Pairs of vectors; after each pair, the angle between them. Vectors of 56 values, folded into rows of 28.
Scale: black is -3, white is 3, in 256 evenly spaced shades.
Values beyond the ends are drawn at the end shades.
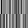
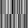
orthogonal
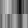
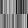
partly aligned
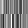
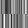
orthogonal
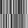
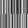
orthogonal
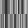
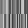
partly opposed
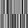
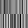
partly aligned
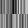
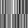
nearly opposite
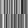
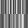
partly opposed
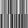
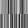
nearly parallel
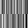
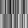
partly opposed
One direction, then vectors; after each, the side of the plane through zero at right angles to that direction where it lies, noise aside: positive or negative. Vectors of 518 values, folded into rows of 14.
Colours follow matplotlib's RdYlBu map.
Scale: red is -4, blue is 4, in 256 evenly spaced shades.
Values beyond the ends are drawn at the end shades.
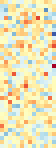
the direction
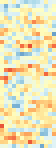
positive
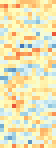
negative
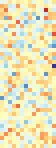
negative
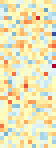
positive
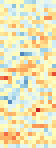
negative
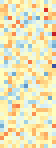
negative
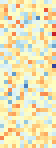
negative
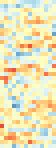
positive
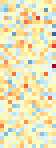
positive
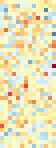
positive
